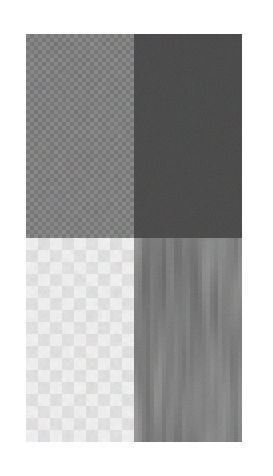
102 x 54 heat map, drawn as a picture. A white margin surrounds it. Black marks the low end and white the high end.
The table splits into 2 rows of 2 panels. Panel 1,1: middling, checkered, faint in contrast. Panel 1,2: low, flat. Panel 2,1: very high, checkered, faint in contrast. Panel 2,2: middling, streaked downward, faint in contrast.
